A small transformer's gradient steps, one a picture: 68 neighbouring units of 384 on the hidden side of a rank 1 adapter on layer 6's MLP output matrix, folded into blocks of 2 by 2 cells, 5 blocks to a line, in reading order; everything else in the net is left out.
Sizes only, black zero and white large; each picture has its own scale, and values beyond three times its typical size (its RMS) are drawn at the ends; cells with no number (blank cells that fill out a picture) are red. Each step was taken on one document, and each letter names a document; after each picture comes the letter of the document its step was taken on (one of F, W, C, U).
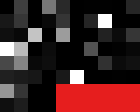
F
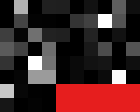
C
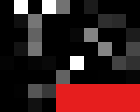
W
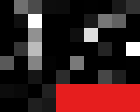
W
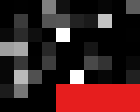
F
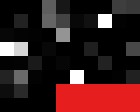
F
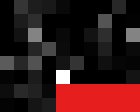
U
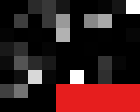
F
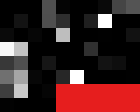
F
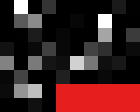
U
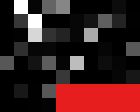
W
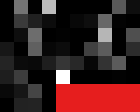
U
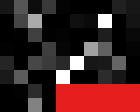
U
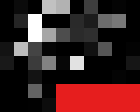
W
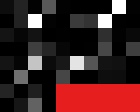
U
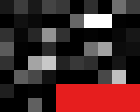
C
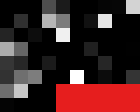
F
